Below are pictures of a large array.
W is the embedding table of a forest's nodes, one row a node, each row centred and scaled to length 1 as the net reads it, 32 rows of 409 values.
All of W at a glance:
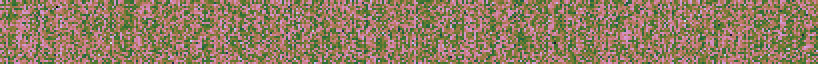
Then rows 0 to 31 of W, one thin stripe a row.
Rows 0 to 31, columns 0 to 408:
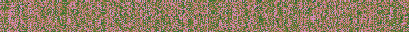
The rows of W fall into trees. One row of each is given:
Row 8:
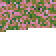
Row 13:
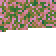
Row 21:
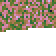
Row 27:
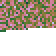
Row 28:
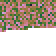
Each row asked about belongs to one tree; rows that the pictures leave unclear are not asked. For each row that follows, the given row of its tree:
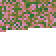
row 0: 28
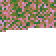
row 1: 28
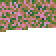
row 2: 8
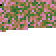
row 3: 13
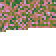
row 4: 8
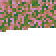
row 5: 13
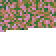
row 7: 28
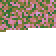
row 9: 27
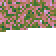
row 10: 13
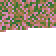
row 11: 28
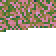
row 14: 27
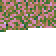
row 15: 27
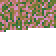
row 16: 21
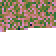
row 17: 28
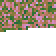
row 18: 21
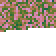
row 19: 21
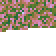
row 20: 13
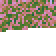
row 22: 13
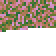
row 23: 13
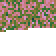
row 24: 8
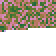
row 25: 13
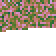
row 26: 8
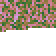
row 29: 21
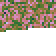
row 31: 21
